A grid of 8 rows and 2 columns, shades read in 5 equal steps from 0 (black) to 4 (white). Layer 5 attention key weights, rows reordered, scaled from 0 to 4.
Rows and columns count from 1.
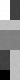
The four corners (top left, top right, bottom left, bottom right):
4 1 0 3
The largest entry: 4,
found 2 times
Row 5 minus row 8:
2 -1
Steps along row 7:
up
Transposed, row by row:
4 4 3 2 2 1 1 0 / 1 1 3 2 2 3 3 3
